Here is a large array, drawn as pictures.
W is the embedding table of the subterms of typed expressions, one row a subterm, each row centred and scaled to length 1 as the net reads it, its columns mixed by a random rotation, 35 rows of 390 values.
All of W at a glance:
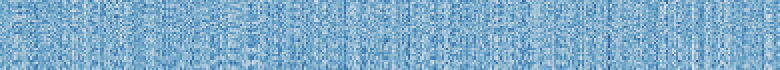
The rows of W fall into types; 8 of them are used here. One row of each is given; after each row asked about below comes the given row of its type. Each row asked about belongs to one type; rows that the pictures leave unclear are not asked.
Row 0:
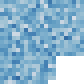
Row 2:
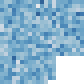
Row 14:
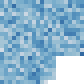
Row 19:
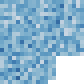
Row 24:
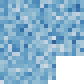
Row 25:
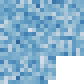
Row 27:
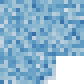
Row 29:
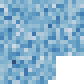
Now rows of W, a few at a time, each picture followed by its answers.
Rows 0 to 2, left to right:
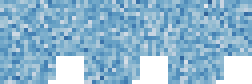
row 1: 25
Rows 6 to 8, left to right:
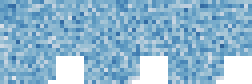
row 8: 27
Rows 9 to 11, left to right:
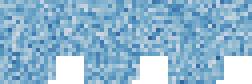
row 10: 0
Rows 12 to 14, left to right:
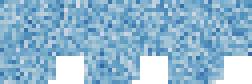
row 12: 19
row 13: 29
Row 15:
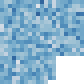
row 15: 2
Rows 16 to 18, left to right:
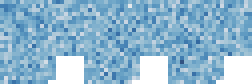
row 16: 25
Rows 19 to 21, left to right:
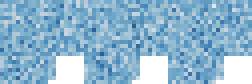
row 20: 29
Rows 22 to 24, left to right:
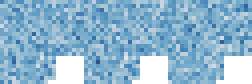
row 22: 27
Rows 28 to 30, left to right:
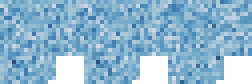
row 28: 29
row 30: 25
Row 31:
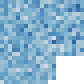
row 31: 24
